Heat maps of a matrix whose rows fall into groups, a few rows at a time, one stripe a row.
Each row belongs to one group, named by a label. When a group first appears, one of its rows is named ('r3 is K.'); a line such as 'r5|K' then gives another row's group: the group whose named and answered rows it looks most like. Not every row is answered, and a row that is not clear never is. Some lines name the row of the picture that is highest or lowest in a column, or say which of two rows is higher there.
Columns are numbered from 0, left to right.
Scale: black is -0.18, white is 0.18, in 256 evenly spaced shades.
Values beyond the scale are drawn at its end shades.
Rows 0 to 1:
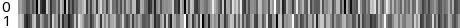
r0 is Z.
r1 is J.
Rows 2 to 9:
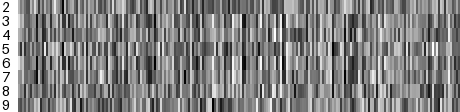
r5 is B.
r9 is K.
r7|Z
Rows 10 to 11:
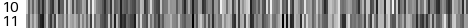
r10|Z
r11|Z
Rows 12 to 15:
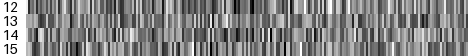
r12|B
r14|B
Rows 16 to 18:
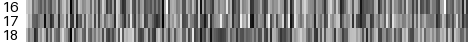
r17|Z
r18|B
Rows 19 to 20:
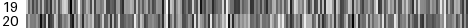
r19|B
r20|Z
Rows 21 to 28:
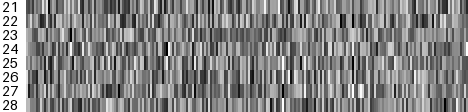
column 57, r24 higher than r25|No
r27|B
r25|Z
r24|J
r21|K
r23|B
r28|J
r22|Z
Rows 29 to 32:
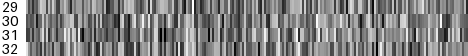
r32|K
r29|B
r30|K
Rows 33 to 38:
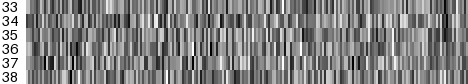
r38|B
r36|J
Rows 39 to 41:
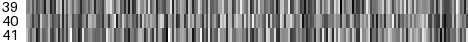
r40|J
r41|J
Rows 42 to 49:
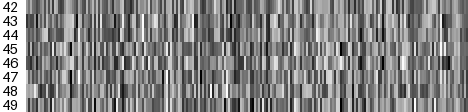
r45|B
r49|B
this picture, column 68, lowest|47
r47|B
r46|K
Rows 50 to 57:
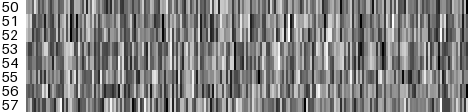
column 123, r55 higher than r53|No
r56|K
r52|J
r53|K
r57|J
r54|K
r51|Z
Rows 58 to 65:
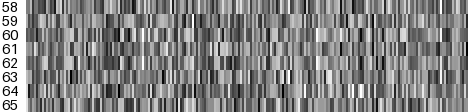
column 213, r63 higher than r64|No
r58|J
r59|B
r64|B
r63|J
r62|K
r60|K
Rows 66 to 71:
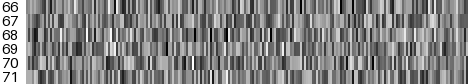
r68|B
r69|J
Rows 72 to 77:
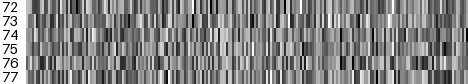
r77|J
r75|J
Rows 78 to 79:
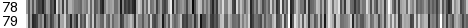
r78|J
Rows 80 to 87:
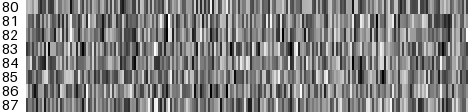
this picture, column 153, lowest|83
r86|B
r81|J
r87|K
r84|Z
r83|K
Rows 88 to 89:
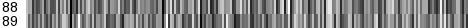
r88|J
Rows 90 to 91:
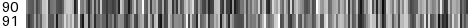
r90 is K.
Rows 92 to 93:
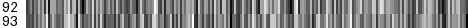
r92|K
